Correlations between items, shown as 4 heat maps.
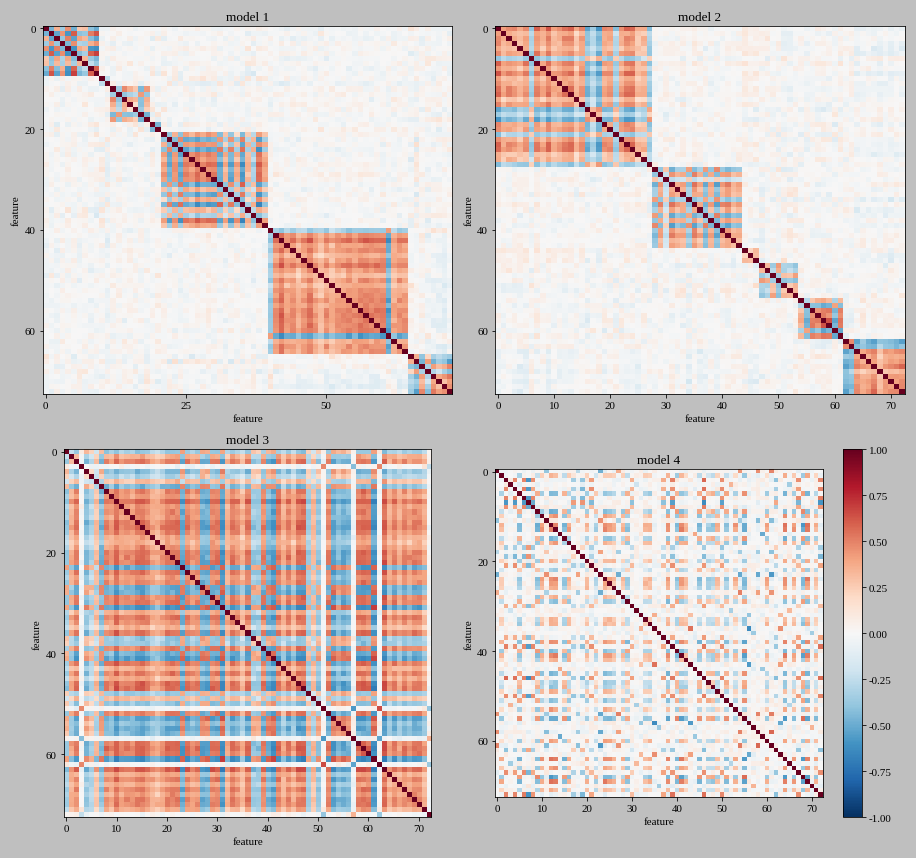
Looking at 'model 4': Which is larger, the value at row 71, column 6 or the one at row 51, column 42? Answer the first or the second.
the first
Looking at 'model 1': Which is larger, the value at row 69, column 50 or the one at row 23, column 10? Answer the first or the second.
the second
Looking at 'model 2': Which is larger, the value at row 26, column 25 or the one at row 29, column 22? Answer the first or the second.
the first
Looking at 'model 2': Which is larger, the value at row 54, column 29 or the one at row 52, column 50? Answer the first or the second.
the first
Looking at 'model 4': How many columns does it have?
73
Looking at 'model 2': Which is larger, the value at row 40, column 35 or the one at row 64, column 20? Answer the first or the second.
the first
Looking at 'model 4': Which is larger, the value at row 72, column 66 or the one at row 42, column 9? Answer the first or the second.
the first
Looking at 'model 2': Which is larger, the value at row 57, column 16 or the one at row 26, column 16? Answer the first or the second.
the first
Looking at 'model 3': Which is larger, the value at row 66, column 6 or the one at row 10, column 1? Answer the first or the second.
the second
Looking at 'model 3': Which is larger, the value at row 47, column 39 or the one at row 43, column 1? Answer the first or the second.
the first
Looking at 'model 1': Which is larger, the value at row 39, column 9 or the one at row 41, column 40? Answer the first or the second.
the first
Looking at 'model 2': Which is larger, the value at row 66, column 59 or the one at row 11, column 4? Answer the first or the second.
the second
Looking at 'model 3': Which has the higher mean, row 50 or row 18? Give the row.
18
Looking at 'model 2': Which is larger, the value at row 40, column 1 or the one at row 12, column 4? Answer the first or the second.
the second
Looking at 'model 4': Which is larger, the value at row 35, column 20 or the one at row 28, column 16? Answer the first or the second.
the second
